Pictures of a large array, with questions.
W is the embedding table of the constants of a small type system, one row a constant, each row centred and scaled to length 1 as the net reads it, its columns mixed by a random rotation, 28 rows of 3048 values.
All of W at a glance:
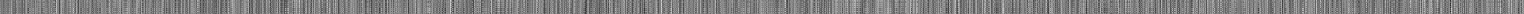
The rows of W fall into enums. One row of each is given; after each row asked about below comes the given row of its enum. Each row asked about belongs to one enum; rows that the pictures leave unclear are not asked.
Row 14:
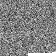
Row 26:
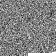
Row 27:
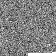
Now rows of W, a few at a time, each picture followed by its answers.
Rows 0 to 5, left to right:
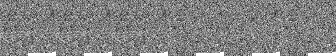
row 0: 14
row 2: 14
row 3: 27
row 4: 26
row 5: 27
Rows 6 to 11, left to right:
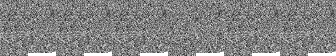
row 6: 14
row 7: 14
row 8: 14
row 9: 26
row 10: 14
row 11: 14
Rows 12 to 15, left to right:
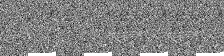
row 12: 26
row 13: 27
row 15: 14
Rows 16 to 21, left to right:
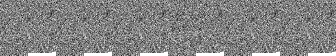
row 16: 26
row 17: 26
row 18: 26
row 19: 14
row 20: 26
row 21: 26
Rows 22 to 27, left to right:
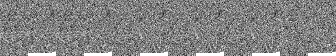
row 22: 14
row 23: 14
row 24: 26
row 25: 26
